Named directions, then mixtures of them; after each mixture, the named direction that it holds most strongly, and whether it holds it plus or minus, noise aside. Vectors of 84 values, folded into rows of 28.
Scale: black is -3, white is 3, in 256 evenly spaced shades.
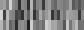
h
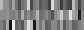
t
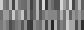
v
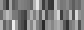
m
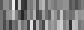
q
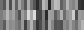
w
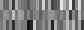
v, plus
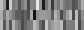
m, plus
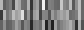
v, plus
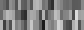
m, plus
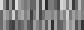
v, plus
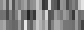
w, minus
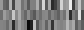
v, plus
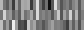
m, plus
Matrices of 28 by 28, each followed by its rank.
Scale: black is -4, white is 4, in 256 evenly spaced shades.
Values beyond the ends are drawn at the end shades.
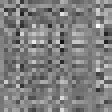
three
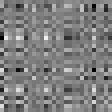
two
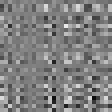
two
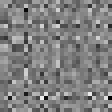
three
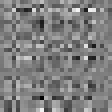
three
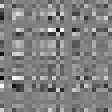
two
